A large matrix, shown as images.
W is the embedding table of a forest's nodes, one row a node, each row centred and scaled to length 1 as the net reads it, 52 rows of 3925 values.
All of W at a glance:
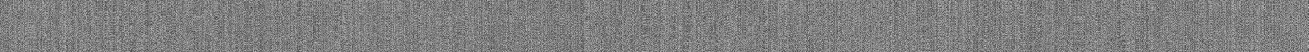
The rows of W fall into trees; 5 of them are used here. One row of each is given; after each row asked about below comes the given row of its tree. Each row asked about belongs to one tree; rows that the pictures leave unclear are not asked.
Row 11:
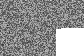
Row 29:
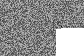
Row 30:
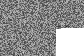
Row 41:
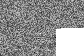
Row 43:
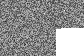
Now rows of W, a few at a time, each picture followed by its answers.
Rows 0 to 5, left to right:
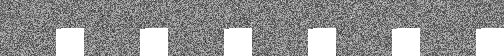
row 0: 11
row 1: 29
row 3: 29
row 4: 41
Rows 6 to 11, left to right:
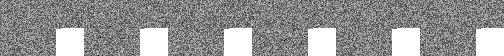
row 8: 29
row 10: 29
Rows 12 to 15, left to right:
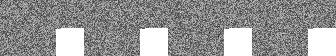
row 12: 41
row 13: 29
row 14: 11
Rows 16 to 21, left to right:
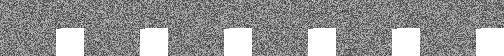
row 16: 30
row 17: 30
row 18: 41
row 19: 30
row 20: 29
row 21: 41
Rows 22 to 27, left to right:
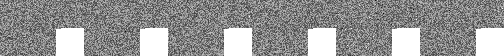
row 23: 11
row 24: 41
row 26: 30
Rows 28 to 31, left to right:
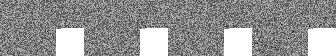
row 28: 30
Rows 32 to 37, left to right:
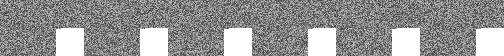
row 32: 29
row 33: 11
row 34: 29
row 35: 41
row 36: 30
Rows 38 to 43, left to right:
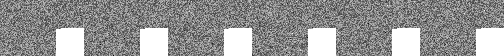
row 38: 29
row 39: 43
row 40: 41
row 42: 11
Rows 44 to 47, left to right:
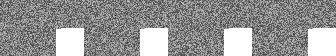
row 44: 11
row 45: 41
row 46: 29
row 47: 41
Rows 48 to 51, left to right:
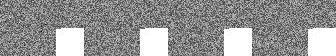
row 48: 43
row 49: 29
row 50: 11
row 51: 41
